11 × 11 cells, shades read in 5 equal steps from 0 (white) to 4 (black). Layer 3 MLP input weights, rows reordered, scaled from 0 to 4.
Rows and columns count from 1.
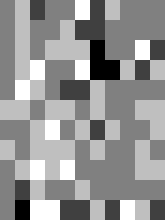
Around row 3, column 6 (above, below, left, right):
3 0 1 4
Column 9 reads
2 2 2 1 2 2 2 2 2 2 0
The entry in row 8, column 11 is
2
